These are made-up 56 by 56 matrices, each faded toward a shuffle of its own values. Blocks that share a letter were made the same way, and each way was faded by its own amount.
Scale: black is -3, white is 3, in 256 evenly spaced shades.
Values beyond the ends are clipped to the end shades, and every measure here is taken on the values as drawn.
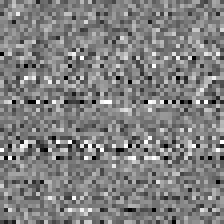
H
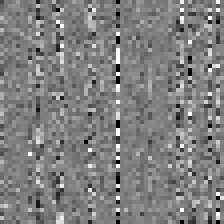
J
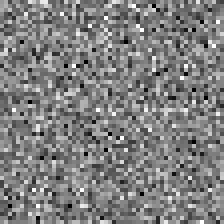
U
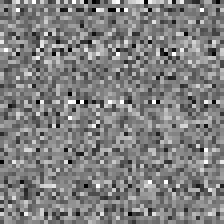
H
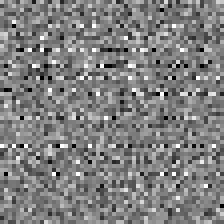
H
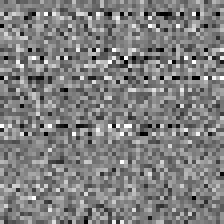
H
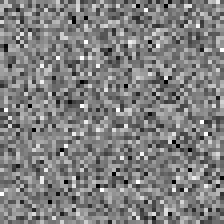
U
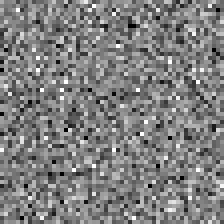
U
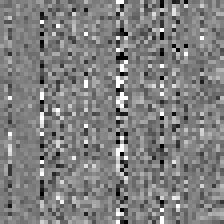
J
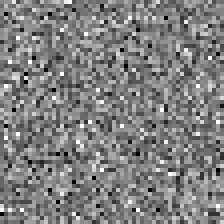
U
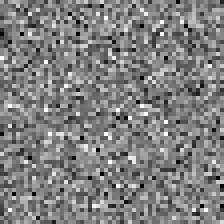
U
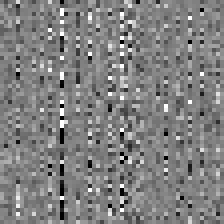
J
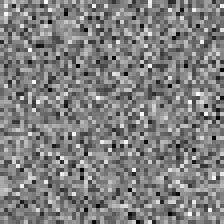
U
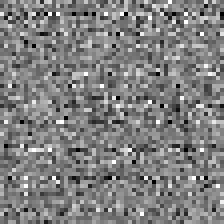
H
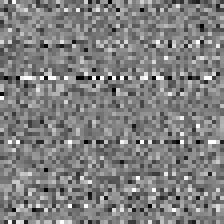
H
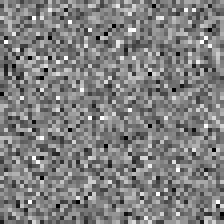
U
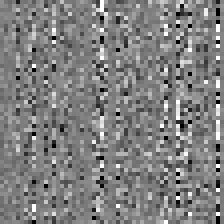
J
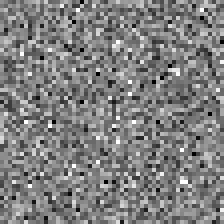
U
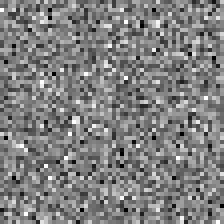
U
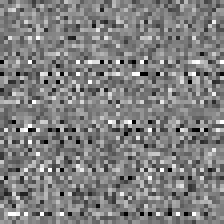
H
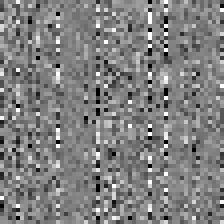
J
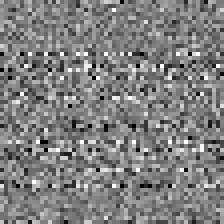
H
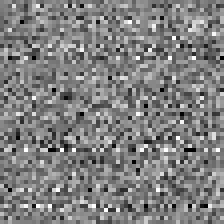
H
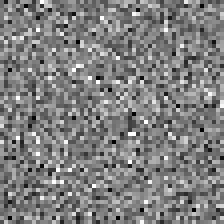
U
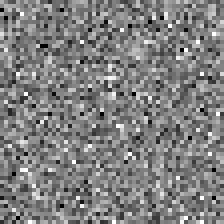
U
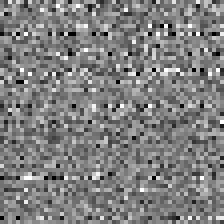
H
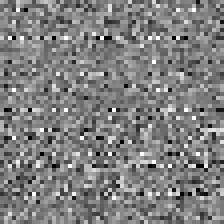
H
